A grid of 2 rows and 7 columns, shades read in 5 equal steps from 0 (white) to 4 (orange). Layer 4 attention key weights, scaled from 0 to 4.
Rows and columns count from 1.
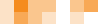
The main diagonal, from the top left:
1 3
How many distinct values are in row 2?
4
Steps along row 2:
up down down down up down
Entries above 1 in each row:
5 2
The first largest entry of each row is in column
2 2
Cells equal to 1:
4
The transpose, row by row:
1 1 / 4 3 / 2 2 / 2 1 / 0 0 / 2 1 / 3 0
